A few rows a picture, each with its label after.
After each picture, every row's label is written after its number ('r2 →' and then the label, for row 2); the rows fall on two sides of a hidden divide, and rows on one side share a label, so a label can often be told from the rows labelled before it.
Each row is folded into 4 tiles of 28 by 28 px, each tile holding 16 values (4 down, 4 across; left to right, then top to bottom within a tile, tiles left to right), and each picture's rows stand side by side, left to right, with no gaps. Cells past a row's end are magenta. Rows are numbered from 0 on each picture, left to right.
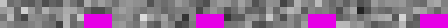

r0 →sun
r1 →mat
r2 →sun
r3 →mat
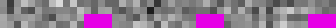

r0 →mat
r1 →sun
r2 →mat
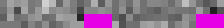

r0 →sun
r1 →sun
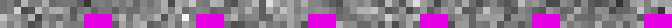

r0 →mat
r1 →sun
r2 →sun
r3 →sun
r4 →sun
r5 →sun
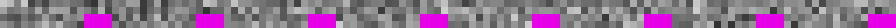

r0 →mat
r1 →sun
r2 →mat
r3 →sun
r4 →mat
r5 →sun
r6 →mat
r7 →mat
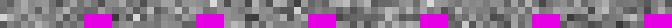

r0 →sun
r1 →mat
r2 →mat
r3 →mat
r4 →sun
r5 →sun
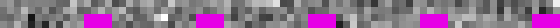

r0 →sun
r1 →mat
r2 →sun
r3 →sun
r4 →sun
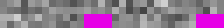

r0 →mat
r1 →mat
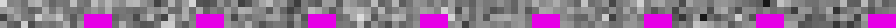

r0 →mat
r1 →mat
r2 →mat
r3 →mat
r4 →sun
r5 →sun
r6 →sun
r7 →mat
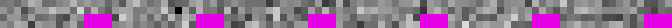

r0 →mat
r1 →sun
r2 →mat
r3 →sun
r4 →sun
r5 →mat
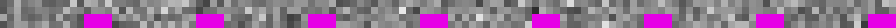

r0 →sun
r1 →mat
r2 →mat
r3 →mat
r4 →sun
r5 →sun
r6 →mat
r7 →sun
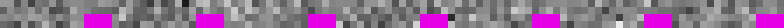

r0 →sun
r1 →sun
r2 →sun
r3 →sun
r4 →mat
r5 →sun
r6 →sun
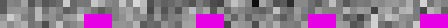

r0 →mat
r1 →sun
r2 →sun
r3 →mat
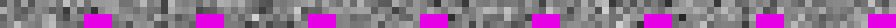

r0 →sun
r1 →mat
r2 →sun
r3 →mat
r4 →mat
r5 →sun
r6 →mat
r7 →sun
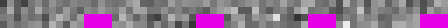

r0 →mat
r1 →sun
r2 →mat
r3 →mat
